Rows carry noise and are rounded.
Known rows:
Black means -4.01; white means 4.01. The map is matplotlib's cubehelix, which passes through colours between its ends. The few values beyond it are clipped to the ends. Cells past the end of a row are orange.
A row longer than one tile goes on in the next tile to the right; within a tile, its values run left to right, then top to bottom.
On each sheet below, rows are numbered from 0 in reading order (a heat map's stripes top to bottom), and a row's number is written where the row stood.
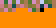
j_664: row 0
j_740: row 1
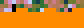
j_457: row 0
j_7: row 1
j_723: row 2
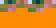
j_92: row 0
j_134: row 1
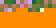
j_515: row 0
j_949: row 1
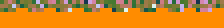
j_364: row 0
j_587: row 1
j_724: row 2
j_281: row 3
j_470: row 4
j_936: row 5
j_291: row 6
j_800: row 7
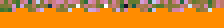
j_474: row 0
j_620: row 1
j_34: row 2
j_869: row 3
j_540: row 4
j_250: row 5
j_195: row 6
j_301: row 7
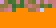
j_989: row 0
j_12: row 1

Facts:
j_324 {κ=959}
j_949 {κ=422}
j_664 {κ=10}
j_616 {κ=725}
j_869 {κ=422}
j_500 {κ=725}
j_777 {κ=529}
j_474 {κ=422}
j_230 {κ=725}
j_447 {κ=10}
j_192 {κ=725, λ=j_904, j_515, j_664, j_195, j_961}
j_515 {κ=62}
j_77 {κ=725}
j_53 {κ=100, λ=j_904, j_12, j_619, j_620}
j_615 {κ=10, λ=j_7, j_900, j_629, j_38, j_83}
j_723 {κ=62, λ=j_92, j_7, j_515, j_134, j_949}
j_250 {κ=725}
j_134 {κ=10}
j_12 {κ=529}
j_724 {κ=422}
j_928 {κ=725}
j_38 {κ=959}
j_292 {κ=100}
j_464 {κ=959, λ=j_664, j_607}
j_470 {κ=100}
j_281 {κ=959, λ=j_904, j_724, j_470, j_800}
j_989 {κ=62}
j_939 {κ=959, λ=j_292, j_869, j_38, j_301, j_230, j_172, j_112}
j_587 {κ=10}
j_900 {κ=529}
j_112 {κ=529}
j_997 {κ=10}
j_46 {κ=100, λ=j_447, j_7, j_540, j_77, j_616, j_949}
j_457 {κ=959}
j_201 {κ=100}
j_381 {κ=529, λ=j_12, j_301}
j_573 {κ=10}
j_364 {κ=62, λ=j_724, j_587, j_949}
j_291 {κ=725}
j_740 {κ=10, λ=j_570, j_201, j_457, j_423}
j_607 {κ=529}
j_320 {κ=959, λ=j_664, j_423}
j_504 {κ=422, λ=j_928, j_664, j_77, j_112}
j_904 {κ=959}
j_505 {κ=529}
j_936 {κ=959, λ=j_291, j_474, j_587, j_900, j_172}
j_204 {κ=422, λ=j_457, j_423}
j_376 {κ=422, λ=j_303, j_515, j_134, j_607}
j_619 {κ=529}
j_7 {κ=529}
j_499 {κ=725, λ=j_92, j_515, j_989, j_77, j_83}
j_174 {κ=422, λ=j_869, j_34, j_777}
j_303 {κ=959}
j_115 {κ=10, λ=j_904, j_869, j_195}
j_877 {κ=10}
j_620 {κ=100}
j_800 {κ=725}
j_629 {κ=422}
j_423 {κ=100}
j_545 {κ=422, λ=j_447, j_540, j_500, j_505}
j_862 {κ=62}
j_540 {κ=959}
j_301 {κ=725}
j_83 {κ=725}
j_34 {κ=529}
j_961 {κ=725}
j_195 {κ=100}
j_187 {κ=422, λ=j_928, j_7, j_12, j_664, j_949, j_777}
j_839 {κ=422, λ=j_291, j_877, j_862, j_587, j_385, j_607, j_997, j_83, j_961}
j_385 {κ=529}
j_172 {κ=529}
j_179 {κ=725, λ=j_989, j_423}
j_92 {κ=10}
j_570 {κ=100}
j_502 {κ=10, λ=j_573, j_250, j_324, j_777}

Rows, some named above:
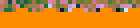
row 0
j_46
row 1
j_38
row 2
j_53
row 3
j_464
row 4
j_381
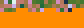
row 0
j_502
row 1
j_77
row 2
j_499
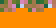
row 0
j_172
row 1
j_38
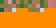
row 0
j_724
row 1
j_301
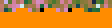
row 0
j_174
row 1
j_320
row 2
j_179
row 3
j_615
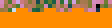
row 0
j_777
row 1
j_46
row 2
j_664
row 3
j_423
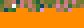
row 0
j_936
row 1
j_616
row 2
j_928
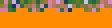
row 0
j_545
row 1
j_629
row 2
j_499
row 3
j_303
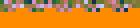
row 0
j_115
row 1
j_939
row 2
j_112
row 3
j_376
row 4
j_723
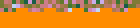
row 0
j_192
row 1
j_607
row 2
j_12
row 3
j_904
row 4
j_928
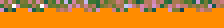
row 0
j_839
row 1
j_839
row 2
j_961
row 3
j_77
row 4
j_192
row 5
j_187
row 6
j_504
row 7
j_83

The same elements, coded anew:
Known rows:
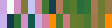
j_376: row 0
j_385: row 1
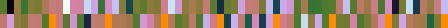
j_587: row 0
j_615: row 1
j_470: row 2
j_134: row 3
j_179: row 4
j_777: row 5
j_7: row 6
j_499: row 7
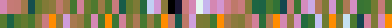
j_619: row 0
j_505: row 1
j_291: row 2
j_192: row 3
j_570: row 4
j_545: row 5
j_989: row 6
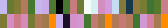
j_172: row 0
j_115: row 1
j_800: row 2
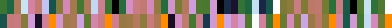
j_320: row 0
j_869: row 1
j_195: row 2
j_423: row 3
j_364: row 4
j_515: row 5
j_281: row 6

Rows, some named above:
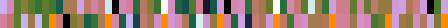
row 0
j_777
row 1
j_53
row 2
j_46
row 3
j_724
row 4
j_46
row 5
j_723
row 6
j_301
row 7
j_502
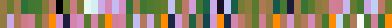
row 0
j_92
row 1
j_115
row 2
j_777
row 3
j_423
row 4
j_112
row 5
j_587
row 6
j_174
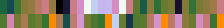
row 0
j_961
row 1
j_192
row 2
j_607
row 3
j_587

